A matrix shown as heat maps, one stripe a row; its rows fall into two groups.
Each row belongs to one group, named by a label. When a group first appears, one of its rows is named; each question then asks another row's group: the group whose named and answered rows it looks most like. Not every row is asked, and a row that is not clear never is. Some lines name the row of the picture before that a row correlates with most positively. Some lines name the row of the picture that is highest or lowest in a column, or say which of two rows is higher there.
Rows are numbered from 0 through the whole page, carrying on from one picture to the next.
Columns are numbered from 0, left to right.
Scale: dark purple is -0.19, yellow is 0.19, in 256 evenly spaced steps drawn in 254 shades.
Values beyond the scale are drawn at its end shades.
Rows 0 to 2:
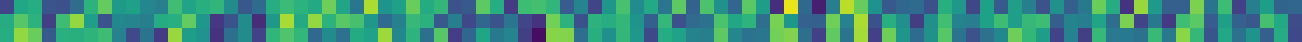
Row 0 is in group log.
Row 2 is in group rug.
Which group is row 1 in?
rug
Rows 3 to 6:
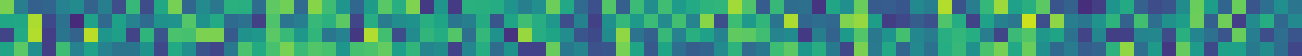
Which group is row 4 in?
log
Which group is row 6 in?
rug
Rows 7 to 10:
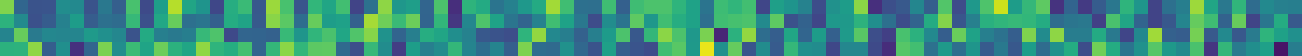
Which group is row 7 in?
rug
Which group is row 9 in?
log
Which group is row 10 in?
log
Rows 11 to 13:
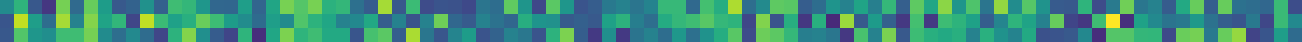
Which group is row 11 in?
rug
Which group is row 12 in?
log
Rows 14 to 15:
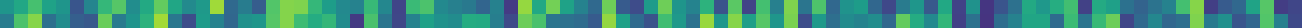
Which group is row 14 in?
log
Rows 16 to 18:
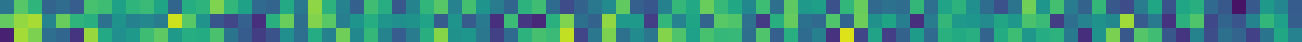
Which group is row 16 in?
log
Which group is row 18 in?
log
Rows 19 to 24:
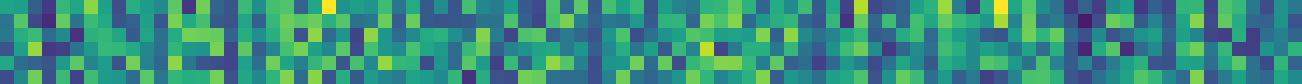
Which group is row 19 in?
rug
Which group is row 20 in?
rug
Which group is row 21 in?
log
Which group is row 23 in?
rug
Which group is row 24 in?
log
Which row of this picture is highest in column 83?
24
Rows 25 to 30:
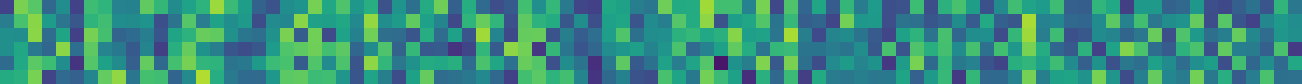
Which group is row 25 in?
log
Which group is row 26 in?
log
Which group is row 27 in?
log
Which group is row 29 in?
log
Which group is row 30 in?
log
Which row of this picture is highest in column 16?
25
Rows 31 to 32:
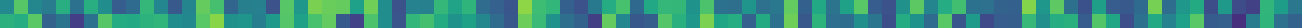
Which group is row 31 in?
log
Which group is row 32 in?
log
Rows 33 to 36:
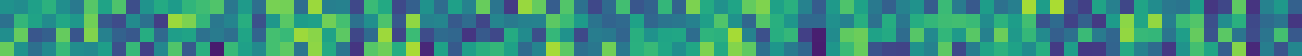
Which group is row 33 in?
log
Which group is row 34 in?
rug
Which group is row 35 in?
rug
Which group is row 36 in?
rug
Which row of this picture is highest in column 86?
36
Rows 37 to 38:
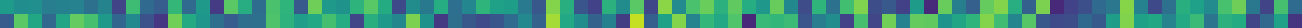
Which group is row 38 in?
rug
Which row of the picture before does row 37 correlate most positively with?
36
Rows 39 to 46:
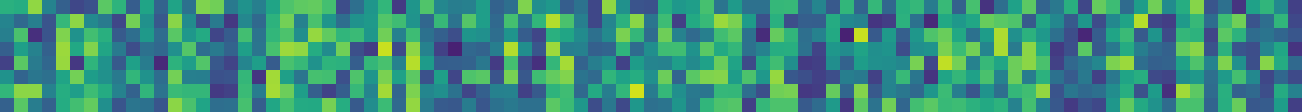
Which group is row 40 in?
rug
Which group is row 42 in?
rug
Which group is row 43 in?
rug
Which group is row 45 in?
rug
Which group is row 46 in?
rug
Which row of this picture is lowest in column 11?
43
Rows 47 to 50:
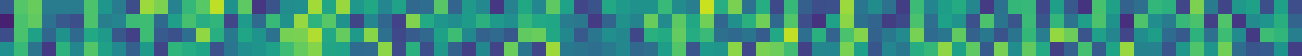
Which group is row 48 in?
log
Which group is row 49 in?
log
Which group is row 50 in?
rug
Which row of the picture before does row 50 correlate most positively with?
42
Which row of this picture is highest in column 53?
48
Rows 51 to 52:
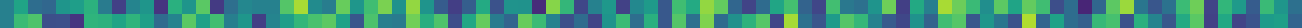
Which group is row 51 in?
rug
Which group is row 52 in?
log
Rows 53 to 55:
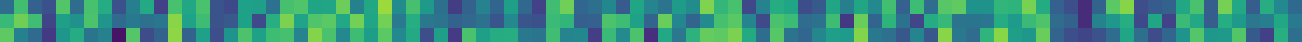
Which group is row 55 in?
rug
